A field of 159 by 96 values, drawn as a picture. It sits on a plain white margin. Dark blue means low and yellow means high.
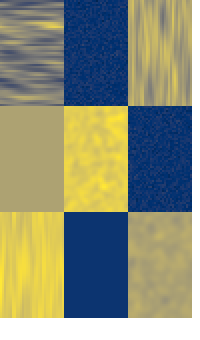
The table splits into 3 rows of 3 panels. Panel 1,1: middling, streaked across, strong in contrast. Panel 1,2: very low, fine-grained, faint in contrast. Panel 1,3: high, streaked downward. Panel 2,1: high, flat. Panel 2,2: very high, blotchy, faint in contrast. Panel 2,3: very low, fine-grained, faint in contrast. Panel 3,1: very high, streaked downward, faint in contrast. Panel 3,2: very low, flat. Panel 3,3: high, blotchy, faint in contrast.
